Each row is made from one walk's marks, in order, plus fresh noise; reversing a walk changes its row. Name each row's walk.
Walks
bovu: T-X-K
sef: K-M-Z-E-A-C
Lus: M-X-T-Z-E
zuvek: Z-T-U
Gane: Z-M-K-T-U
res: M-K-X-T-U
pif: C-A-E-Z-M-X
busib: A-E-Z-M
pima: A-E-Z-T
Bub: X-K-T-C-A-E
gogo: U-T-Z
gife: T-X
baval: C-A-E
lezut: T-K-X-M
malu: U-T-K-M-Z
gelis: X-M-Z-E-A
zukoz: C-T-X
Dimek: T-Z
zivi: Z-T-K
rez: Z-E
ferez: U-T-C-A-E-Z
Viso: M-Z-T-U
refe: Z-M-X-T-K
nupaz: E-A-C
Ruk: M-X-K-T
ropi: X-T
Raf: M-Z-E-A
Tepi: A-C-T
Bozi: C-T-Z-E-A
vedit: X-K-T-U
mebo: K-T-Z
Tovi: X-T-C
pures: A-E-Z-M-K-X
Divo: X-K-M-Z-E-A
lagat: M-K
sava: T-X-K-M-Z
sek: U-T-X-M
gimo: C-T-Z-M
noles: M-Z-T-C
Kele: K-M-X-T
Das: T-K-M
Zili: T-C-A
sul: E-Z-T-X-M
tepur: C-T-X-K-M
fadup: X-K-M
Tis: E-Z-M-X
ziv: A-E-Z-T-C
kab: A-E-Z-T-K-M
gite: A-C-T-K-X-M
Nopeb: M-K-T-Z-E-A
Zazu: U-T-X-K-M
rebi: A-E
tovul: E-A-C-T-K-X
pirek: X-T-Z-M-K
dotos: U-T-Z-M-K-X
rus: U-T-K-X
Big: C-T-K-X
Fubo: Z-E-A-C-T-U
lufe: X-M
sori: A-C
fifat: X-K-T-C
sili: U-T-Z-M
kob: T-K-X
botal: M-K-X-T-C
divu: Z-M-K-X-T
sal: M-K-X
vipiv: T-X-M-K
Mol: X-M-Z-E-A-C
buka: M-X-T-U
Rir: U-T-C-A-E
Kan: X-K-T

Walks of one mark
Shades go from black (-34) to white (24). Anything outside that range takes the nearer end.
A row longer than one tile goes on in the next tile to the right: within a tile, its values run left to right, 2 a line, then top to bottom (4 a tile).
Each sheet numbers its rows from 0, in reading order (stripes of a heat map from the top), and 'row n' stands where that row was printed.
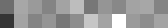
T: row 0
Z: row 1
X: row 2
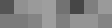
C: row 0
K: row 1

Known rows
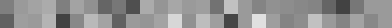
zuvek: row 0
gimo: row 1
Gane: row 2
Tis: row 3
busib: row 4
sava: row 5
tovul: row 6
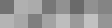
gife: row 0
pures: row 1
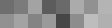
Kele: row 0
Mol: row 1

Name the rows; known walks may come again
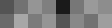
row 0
Kan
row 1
fifat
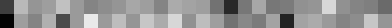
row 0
Tepi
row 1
busib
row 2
pif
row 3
Tis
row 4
botal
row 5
baval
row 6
sava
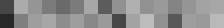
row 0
noles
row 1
Kele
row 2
Lus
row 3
zuvek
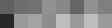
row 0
zivi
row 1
pures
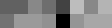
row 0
refe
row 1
ziv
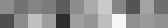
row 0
malu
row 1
Fubo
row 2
sal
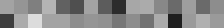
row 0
Divo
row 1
tepur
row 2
Tovi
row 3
mebo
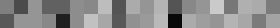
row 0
Das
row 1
sef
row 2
sori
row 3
Bub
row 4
gife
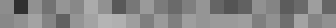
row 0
lagat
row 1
Viso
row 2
kob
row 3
divu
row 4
bovu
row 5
Ruk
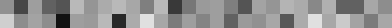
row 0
fadup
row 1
Zili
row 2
Raf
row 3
tovul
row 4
Gane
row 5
gelis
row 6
rus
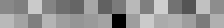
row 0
buka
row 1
gite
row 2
ferez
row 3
res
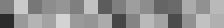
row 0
Dimek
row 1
sek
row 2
gimo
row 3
Mol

